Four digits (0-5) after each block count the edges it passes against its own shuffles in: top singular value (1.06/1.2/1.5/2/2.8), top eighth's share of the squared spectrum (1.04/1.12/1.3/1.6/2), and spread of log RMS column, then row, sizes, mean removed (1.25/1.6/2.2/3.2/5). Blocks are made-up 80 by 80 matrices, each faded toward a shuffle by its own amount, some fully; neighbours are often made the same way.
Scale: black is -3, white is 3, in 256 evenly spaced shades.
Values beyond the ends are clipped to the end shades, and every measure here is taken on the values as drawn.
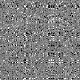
4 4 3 3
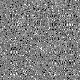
4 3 2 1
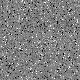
1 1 0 0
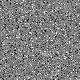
1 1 0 0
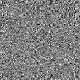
4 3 2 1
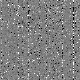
3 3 3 1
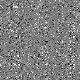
1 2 2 2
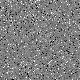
2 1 0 0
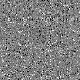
3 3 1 1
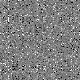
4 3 2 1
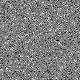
0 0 0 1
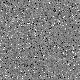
0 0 0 0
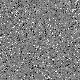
0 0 0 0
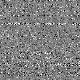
2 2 0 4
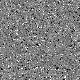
1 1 0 1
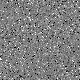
0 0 0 0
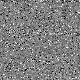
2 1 0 1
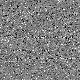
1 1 0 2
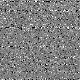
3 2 0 3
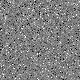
0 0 0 0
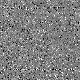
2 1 0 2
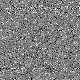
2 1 0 2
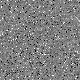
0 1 0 0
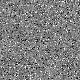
1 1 0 1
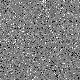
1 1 0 1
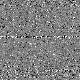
2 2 0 3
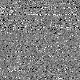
2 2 0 3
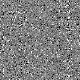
1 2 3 2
